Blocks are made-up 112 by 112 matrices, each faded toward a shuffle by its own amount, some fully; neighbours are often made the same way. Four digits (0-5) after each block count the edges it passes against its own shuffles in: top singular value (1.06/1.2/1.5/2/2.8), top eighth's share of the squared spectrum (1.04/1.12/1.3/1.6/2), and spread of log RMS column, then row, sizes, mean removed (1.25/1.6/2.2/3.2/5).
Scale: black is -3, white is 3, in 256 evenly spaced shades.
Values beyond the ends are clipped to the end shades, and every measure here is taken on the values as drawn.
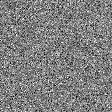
0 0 0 0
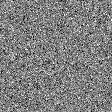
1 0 0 0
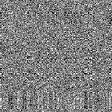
4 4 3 3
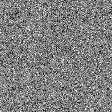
3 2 1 0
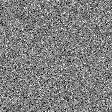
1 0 0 0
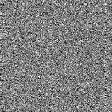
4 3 2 1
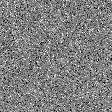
0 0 0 0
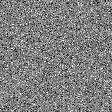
1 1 0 0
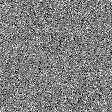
2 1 0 0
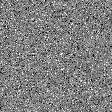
0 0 0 0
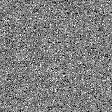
2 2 0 0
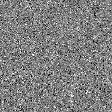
3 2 1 1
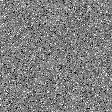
0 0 0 0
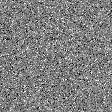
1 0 0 0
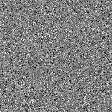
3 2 1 0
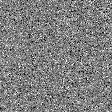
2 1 0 0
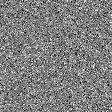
1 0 0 0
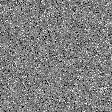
0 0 0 0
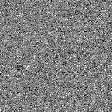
3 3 1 1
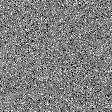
0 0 0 0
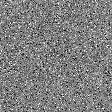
0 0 0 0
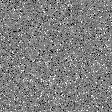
1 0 0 0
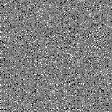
4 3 2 2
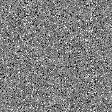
0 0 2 0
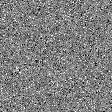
0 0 0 0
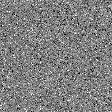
0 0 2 0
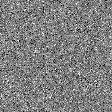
0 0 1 0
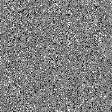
1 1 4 0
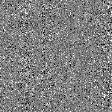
1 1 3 0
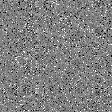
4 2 1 1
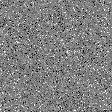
2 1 0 0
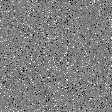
2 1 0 0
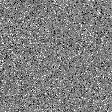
2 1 0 0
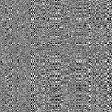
5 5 4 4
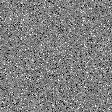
2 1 0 0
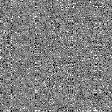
4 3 2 2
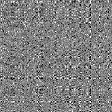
5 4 3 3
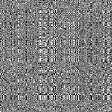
5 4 4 3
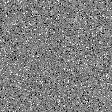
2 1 0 0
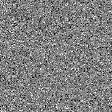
3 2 1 1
